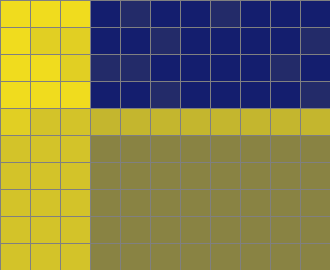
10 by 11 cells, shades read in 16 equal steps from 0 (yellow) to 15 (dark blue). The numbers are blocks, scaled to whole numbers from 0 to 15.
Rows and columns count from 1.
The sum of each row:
118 120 118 118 29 62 62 62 62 62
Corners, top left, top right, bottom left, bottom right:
0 15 2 7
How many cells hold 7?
40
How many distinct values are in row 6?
2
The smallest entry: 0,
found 9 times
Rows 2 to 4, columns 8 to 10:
15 15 15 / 15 15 14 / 15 15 15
